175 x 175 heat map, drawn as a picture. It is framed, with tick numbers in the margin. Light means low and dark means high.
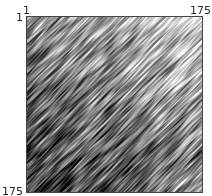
Slope: up to the bottom left. Average level on the scale: 50%. Grain: diagonal, up to the right. Ninth with the highest average: bottom left. Ninth with the lowest average: top right. Histogram: bell-shaped. Odd rows or columns: none. Mirror symmetry: none.
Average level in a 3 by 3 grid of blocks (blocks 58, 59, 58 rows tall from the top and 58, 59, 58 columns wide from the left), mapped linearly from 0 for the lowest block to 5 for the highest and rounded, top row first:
2 1 0 / 4 3 1 / 5 4 3
